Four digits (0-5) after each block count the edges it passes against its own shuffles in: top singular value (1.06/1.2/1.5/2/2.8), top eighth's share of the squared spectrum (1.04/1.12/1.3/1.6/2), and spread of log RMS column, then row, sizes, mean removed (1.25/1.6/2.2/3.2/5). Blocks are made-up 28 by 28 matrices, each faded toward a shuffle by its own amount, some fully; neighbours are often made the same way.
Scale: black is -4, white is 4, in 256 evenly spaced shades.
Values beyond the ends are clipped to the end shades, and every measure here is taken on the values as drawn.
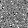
0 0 0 0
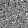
1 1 0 0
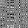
4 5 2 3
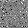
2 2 0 1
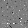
2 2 0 0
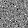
0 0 0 0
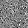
0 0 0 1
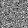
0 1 0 0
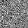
1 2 2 0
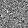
0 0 0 0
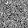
0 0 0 0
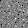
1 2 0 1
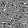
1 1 0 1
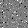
2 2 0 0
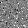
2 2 0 0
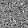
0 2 0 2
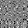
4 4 2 2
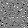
2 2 0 1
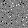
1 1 0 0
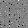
2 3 1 0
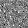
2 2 0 0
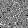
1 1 0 0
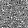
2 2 0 0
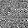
3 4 1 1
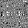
3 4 1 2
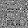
3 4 1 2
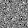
1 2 0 0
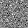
1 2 0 0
